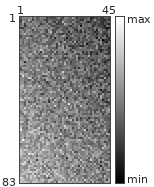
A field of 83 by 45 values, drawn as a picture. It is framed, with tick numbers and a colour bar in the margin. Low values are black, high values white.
Ninth with the lowest average: top right. Average level on the scale: 50%. Stripes: none. Slope: up to the bottom left.
